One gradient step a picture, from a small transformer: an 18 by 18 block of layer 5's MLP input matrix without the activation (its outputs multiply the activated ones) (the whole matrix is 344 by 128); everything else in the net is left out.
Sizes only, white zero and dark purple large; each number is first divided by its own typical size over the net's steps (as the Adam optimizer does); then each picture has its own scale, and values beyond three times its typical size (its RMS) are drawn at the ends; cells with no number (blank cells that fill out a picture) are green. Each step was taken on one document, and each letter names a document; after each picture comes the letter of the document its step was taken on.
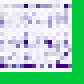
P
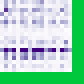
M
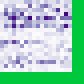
M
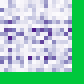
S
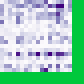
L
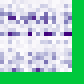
S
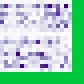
P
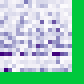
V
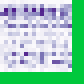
M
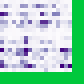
P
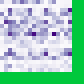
S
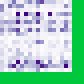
M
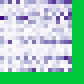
L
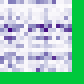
S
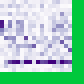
M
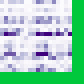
S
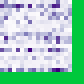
L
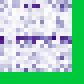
L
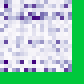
L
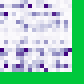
P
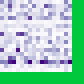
M
